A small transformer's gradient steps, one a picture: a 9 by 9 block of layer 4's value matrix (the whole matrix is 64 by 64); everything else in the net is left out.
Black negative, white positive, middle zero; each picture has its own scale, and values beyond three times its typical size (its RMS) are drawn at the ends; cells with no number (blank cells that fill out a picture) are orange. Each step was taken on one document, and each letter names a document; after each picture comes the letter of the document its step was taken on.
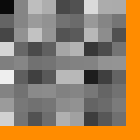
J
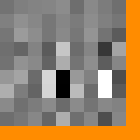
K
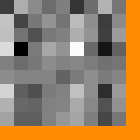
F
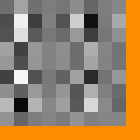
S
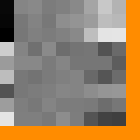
J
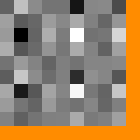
F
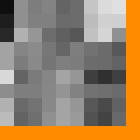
J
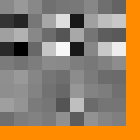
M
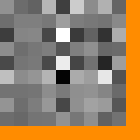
K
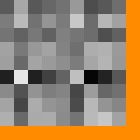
S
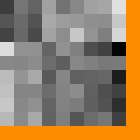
J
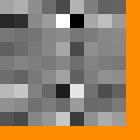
M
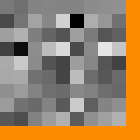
M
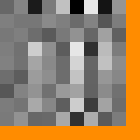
F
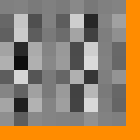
S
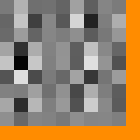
S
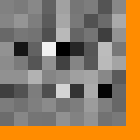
K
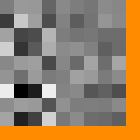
F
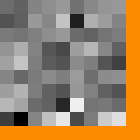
M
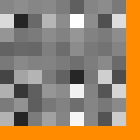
F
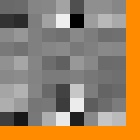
M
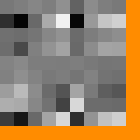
M
